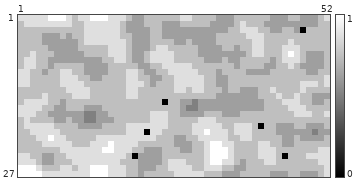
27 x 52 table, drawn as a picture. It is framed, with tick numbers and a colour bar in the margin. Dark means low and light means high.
Lone odd cells: 6, each lower than its neighbours. Stripes: none. Ninth with the highest average: bottom left. Grain: blotchy. Mirror symmetry: none.
